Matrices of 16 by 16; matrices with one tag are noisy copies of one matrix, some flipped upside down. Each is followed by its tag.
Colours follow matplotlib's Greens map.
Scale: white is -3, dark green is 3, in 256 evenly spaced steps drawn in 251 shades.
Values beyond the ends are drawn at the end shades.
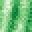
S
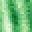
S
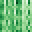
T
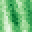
S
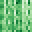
T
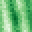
S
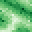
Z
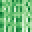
T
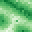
Z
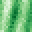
S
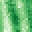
S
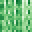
T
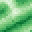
Z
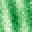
S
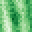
S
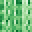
T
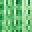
T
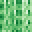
T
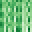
T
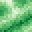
Z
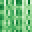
T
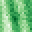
S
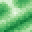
Z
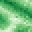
Z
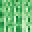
T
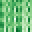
T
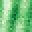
S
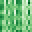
T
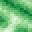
Z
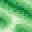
Z
